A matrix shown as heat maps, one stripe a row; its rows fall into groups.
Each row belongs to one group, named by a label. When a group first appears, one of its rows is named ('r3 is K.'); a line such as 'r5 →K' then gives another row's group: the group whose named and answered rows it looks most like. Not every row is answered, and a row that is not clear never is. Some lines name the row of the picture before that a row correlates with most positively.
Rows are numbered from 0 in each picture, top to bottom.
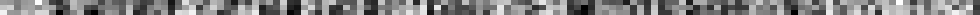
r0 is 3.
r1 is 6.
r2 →6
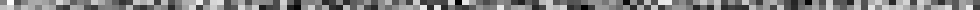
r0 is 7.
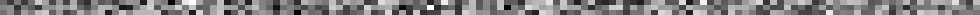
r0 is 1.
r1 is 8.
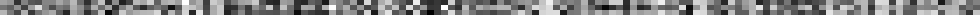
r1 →3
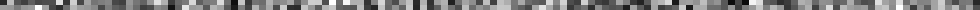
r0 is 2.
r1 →3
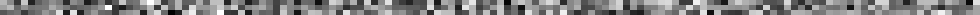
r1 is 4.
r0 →8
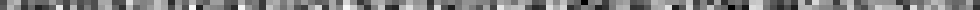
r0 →2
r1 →2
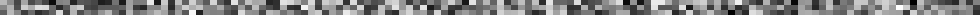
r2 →2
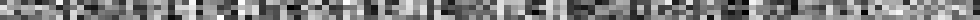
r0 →2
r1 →6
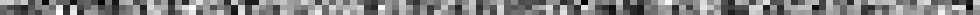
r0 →4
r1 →1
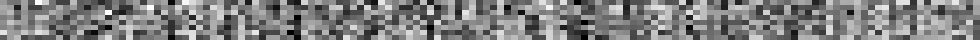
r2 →4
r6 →6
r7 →2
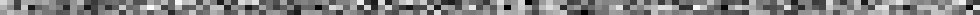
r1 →8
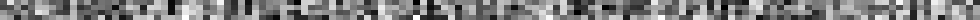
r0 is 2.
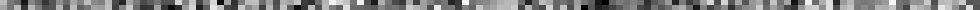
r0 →3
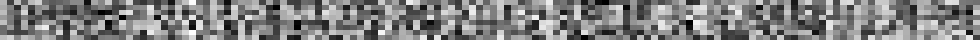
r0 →3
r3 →4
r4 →8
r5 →7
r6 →1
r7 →6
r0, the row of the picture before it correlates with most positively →1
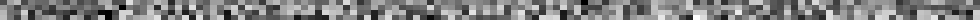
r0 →2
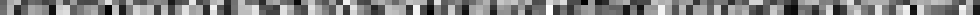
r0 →2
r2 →7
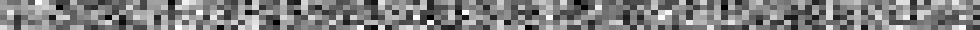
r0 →1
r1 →6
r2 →7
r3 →7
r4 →4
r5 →6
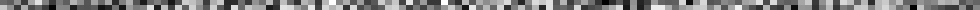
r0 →3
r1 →4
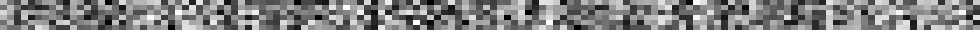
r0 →8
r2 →6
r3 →8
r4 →7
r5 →1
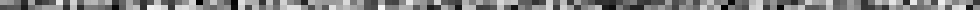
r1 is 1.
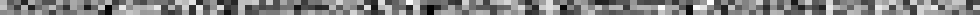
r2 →7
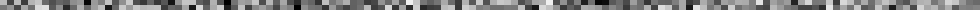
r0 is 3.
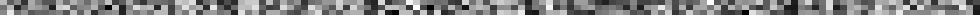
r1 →7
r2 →2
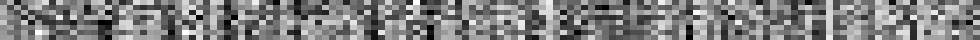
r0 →7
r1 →3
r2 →8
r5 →7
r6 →1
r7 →7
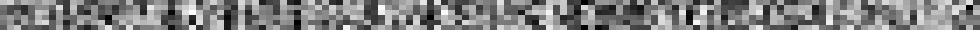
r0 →6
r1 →1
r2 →1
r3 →7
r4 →7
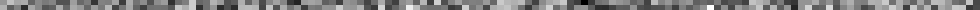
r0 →2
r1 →3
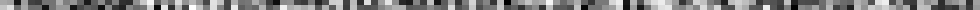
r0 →8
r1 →4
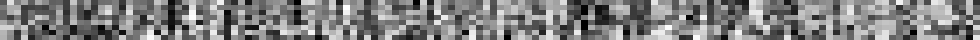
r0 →2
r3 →1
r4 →3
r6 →4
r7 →8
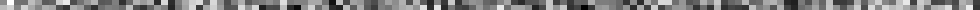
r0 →7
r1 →6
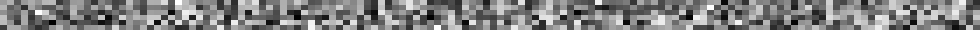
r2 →1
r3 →8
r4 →4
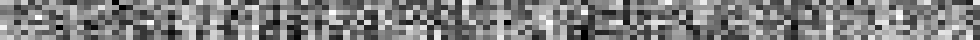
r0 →4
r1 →8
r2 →3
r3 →3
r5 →6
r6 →3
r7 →6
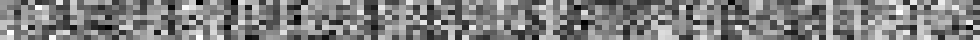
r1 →1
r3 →7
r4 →6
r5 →4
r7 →8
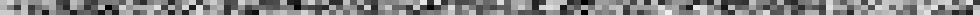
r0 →6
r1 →8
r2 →4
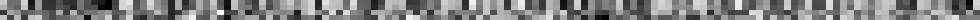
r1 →4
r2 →2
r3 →3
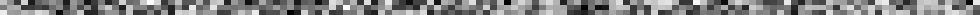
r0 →8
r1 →2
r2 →6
